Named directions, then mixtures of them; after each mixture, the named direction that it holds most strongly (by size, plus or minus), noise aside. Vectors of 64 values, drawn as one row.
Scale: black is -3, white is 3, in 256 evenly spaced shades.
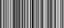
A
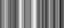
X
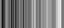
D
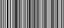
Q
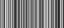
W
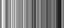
D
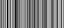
Q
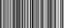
A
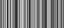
Q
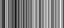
D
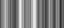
X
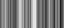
X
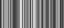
X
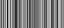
Q
